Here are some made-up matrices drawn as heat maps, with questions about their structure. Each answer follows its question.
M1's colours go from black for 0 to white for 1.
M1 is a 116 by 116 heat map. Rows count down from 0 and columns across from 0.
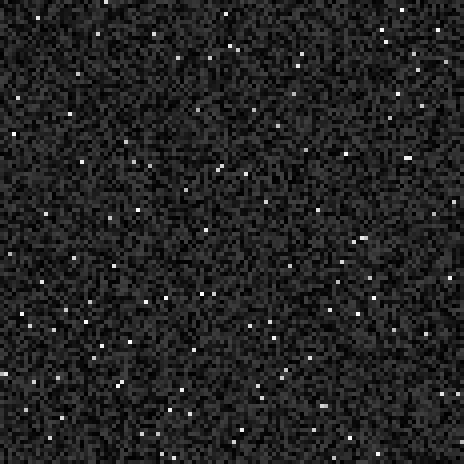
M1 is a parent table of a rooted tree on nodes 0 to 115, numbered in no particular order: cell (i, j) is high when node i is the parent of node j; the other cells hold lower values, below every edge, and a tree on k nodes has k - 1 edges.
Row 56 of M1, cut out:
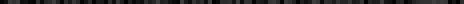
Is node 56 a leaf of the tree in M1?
yes
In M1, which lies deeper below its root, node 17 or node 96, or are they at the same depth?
node 96
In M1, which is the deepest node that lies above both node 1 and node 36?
77
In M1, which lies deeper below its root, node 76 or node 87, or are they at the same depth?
node 87
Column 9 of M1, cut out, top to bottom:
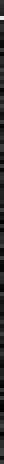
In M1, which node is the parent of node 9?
4
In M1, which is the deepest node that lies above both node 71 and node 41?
89
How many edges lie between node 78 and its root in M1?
1
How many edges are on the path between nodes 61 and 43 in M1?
1
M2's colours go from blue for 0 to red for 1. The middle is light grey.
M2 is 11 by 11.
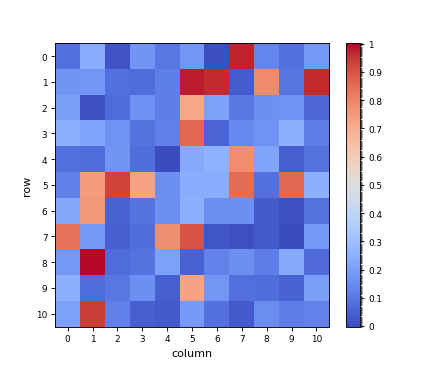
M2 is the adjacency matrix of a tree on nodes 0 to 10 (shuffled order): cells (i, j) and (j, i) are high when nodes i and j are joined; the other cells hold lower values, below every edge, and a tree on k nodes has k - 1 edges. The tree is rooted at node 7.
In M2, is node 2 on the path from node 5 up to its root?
no
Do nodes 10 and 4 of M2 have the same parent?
no
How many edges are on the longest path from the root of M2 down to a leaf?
3
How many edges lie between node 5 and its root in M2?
1
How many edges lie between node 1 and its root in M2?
2
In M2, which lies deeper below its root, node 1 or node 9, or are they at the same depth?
the same depth
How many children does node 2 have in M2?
0
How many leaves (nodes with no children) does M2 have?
8
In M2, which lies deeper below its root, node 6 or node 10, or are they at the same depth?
the same depth
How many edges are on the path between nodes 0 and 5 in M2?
2
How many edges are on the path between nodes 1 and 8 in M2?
1
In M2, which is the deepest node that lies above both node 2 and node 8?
5
